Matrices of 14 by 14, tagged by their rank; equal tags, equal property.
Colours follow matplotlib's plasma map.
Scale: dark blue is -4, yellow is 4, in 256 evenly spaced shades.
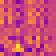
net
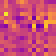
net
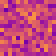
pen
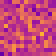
pen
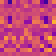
net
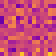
net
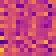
net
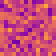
pen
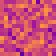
pen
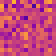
net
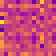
net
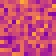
pen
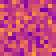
pen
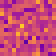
pen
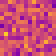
pen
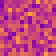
pen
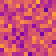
pen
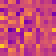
net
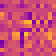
net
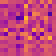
net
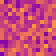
pen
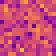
pen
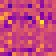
net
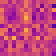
net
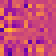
net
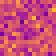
pen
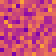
pen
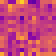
net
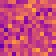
pen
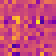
net
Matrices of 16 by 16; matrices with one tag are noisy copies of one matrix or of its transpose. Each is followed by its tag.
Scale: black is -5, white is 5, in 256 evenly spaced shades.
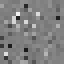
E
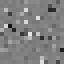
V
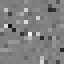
V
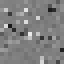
V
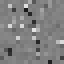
V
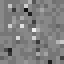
V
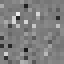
E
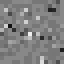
V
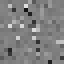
V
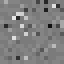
E
